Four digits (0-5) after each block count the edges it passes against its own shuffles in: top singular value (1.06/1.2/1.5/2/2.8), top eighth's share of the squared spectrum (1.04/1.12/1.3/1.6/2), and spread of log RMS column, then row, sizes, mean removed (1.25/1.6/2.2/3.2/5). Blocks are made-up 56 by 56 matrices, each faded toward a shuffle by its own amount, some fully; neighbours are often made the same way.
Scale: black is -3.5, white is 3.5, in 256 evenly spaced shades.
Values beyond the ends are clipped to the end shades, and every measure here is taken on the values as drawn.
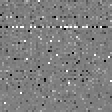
4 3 0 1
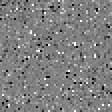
2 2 0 0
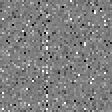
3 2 1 0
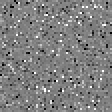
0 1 0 1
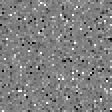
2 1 0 0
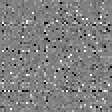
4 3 1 1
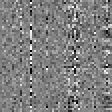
4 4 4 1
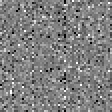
2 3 2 0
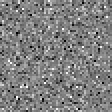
2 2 0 0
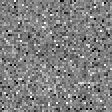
0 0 0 0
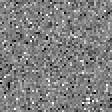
0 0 0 0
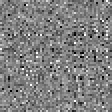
3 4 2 2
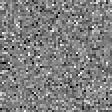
2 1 0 0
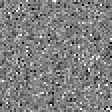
2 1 0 0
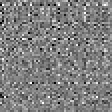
4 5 2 3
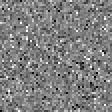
0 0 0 0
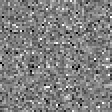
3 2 1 1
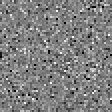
0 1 0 0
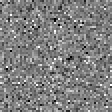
3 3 0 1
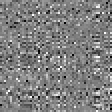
4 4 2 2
